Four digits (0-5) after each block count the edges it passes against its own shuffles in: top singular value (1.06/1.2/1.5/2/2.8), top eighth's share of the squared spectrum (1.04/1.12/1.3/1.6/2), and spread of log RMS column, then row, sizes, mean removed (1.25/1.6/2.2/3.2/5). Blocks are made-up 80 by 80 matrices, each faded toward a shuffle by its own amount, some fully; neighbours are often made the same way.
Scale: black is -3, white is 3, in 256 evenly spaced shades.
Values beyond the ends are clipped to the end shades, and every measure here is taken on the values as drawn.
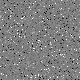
0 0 0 0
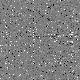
2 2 1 1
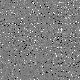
3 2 1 1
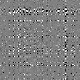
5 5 3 3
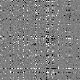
4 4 3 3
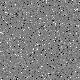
0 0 0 0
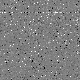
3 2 0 0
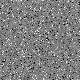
0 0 0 0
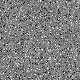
0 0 0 1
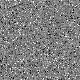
0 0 0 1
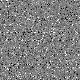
1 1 0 1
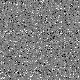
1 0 0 1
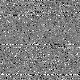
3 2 0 3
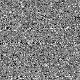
1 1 0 3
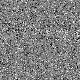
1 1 0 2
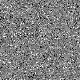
0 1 0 2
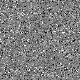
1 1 0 2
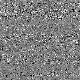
1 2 0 3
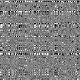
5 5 3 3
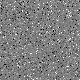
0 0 0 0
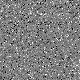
2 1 0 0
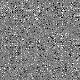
3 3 1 2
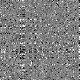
4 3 2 2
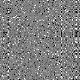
4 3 2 2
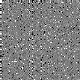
4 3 2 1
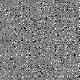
4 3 2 1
